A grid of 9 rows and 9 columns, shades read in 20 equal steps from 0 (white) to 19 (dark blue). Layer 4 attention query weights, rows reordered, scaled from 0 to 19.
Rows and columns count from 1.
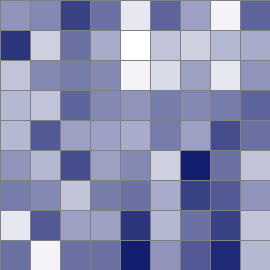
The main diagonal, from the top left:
9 4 11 10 7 4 16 16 6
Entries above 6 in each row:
7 4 5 7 8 6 8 6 7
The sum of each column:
77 74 100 86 77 69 99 95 79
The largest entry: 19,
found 2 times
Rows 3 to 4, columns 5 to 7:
1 3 8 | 9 11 10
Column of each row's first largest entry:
3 1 3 3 8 7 7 5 5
